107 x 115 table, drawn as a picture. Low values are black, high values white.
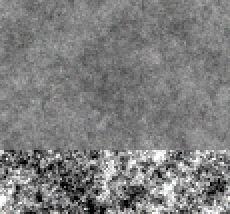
Seam: horizontal, 70% of the way down, the top part calmer. Histogram: heavy tails on both sides. Slope: none. Stripes: none. Grain: blotchy.
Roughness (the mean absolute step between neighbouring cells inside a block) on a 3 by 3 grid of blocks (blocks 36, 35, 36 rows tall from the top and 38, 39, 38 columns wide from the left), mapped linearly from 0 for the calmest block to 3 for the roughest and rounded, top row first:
000
000
333
